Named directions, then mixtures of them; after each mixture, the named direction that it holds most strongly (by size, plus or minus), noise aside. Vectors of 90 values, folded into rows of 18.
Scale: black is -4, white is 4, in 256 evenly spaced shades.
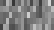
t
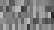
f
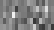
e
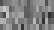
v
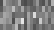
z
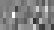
e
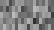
f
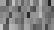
t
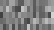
f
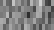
t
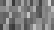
t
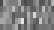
z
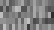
f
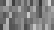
t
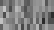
v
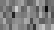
e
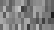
f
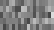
f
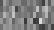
e
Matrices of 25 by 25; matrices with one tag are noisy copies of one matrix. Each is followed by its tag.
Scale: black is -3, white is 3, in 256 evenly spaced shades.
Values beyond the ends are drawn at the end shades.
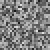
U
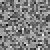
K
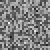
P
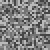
U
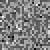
P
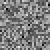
U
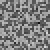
K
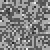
U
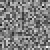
P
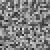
K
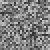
U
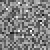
P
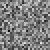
P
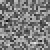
K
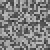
K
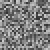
U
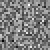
P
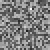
U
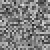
U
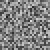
P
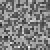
K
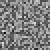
P
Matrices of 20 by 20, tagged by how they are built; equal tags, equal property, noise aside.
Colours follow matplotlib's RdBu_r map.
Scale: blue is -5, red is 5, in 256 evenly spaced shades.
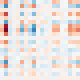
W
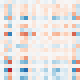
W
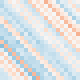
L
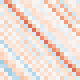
L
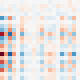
W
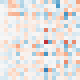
W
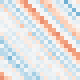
L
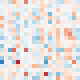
W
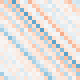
L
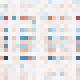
W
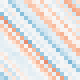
L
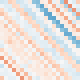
L
